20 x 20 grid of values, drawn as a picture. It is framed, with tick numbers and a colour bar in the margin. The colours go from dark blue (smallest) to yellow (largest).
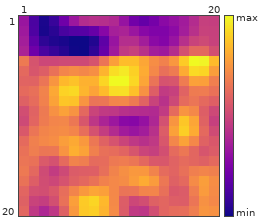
Ninth with the lowest average: top left. Seam: horizontal, 20% of the way down, the bottom part higher. Lone odd cells: none.
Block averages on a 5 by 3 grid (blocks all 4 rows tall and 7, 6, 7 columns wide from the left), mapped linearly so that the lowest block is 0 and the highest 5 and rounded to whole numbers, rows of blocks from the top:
0 1 2 | 4 5 4 | 4 2 3 | 4 3 3 | 3 4 4
